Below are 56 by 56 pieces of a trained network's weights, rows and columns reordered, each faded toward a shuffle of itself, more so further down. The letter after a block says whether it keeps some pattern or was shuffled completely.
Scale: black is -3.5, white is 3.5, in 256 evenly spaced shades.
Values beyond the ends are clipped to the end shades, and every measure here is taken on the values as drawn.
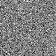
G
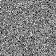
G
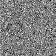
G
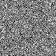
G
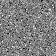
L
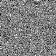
G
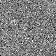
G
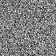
L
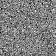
L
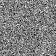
L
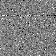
G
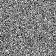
L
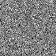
G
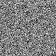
L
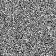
L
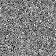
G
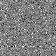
G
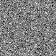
L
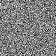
G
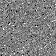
L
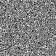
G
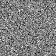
G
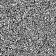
L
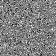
L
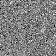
L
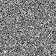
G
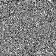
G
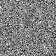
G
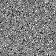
L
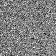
L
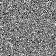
L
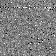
G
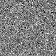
G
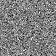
L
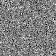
L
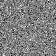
L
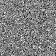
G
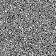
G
